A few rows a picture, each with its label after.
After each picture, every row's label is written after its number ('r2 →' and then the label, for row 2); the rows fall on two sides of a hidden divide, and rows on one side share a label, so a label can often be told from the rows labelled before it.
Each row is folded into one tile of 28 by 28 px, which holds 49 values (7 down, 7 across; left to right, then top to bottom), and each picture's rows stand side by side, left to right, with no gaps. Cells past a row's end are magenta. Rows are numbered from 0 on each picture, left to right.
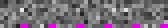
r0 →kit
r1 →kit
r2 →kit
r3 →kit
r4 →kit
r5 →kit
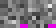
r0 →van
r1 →kit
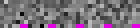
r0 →kit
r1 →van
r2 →kit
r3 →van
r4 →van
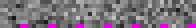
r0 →van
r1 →kit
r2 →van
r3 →van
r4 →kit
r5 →van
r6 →kit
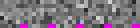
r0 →van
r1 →kit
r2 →kit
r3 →kit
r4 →kit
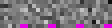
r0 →van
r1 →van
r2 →van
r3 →van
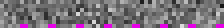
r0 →kit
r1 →kit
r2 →van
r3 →kit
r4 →kit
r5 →van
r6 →kit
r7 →van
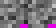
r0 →van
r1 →kit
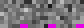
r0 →van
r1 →van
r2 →van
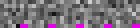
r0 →kit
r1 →kit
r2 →van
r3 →van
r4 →van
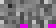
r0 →kit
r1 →van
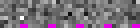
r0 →van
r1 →kit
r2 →van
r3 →van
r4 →kit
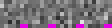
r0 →kit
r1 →van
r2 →kit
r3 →van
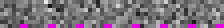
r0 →kit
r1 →van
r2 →van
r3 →kit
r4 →kit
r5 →van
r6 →kit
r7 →van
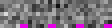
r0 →van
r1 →van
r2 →van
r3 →van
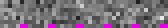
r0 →van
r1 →van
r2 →kit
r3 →van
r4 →van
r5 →van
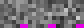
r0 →kit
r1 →van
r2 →van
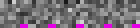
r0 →kit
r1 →kit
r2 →kit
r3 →kit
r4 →kit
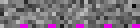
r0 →van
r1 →van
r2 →van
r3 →kit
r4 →van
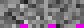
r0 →kit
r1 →van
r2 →van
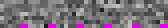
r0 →van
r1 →kit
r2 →van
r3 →kit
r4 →kit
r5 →kit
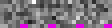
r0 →kit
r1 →van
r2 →van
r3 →van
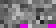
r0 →van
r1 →kit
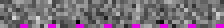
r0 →kit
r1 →van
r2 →kit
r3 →kit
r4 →van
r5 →kit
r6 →van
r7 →van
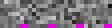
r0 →van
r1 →van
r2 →kit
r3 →kit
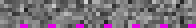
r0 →kit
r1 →kit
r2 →van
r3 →kit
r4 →van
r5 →kit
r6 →van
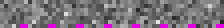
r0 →kit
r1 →van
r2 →van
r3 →kit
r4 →kit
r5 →van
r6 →van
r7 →van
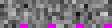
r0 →van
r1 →kit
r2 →kit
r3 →van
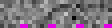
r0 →van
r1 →kit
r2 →van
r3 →van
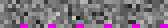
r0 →kit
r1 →van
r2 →kit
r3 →kit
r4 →kit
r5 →kit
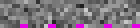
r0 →kit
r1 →van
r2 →van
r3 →kit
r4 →van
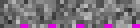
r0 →van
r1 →kit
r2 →van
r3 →kit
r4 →kit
